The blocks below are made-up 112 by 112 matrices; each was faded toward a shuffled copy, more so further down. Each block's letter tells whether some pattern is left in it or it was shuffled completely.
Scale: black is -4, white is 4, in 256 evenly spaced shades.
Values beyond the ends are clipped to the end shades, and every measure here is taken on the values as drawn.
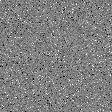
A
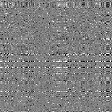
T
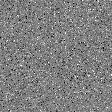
A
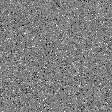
A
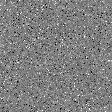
A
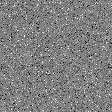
A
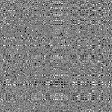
T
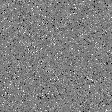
A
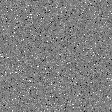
A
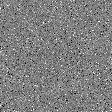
A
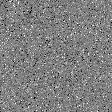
A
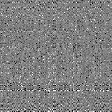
T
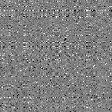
T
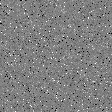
A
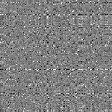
T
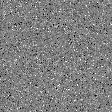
A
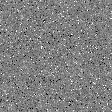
A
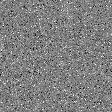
A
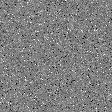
A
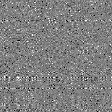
T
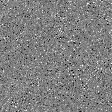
A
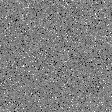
A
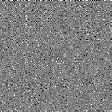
T
